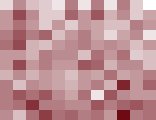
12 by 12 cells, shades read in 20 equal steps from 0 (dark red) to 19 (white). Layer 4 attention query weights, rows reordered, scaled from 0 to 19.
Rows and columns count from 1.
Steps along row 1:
down up up up down up down up down up up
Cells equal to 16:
2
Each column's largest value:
16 14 14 15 17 15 17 17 17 14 15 19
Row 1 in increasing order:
9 9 9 10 14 15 15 16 17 17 17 19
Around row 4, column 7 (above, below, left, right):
11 9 11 12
